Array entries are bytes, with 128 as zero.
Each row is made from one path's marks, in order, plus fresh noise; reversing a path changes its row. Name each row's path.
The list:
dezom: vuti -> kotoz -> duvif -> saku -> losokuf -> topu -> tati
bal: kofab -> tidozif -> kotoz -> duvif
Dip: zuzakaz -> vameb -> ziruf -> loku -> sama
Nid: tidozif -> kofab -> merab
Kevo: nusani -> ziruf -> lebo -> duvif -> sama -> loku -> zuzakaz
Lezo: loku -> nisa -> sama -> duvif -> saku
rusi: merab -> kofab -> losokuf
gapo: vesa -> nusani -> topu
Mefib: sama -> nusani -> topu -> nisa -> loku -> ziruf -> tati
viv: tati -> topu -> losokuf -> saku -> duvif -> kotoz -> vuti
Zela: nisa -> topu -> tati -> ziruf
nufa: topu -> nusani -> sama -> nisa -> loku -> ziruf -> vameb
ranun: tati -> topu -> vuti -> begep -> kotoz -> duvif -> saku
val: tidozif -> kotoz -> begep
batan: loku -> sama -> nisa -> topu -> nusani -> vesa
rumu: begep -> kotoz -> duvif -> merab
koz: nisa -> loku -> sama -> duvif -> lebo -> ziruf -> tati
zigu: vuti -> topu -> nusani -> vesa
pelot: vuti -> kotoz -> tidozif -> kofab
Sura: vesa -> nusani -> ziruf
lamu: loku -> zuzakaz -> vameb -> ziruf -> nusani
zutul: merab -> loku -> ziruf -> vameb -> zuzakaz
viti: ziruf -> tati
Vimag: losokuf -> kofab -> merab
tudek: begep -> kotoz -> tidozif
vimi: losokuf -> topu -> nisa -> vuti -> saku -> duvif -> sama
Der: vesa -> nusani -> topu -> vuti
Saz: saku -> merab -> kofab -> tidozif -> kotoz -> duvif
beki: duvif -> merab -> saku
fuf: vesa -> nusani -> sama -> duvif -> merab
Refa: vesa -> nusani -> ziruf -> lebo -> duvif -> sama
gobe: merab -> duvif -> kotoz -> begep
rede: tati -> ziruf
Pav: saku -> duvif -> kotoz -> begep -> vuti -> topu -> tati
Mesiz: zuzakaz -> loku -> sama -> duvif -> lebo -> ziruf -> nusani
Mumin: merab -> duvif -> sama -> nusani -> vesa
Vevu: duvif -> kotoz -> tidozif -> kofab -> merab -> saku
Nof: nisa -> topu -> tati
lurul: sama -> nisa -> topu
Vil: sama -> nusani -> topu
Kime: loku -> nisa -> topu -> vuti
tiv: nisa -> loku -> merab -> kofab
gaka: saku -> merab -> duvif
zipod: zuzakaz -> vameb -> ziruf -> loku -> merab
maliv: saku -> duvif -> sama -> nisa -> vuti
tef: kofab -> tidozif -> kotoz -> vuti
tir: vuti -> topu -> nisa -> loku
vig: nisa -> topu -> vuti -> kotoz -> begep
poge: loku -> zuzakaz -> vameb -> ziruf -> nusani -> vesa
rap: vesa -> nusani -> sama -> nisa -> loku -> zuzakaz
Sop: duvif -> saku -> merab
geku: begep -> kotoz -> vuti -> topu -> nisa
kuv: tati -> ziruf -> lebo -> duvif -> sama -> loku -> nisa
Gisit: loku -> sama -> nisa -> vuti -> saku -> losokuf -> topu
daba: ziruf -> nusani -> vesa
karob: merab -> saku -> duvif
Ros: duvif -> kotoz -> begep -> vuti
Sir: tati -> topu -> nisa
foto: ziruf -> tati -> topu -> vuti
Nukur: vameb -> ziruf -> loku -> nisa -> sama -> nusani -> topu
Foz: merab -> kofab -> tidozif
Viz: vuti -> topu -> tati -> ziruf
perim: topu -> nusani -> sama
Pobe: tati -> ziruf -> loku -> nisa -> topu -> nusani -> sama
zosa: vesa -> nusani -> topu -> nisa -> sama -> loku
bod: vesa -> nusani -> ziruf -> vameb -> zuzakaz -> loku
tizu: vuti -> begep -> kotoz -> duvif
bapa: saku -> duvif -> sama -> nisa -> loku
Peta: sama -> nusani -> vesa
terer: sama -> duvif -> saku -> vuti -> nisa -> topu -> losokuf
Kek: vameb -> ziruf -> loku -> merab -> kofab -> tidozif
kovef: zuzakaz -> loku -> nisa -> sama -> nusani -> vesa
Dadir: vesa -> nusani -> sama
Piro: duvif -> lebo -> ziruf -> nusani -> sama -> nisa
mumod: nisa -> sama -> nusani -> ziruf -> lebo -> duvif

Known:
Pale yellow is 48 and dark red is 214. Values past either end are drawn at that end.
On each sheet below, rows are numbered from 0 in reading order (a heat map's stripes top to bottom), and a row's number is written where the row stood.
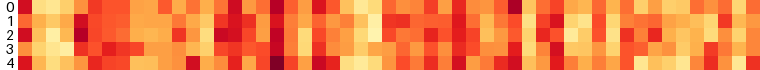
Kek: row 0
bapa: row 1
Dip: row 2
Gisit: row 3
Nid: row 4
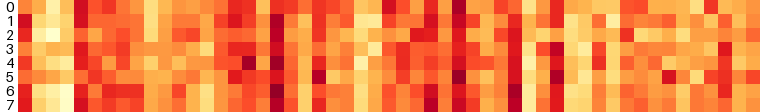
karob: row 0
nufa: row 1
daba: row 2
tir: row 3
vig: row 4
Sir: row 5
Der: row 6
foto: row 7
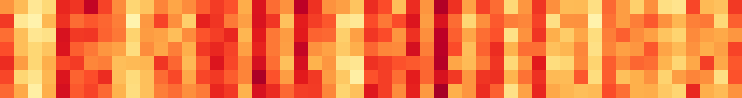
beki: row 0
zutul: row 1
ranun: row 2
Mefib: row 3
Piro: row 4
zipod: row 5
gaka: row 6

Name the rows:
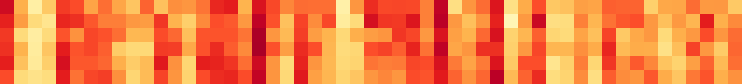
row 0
bal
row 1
maliv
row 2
batan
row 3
fuf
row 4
Pobe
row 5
Nukur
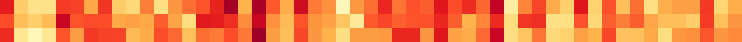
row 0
val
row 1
zosa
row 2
zigu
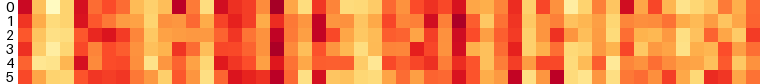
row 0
Dadir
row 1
koz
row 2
Vevu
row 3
kovef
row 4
bod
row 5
lurul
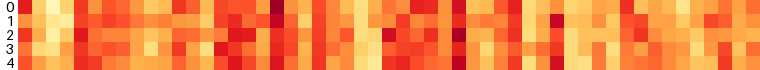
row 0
Mumin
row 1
terer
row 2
mumod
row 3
rap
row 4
kuv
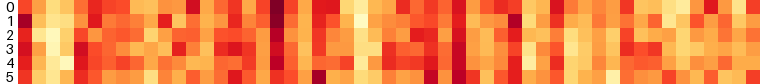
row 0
Vimag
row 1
pelot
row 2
poge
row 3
Refa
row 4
viv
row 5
Zela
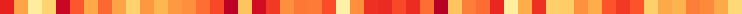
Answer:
tizu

